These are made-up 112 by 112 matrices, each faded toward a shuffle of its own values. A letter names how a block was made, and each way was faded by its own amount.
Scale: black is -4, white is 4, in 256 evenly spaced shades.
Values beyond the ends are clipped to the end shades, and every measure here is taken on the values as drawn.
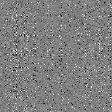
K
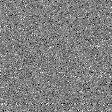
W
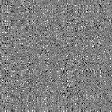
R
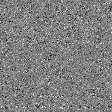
W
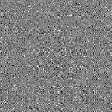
R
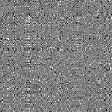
R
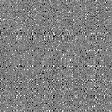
R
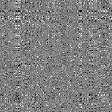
R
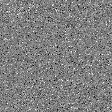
W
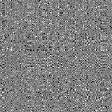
R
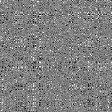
R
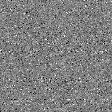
W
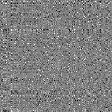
R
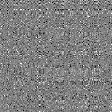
R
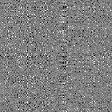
R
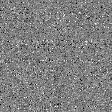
W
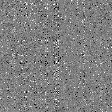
K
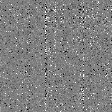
K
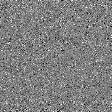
W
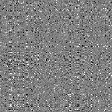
R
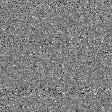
W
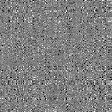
R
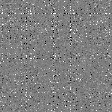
K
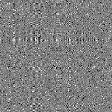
R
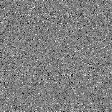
W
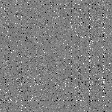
K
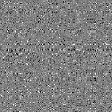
R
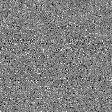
W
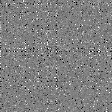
K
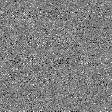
W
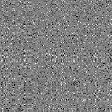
R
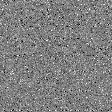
W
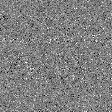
W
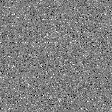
W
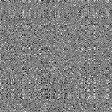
R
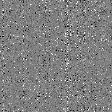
K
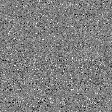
W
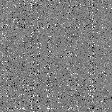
K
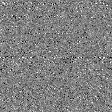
W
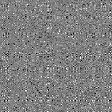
R
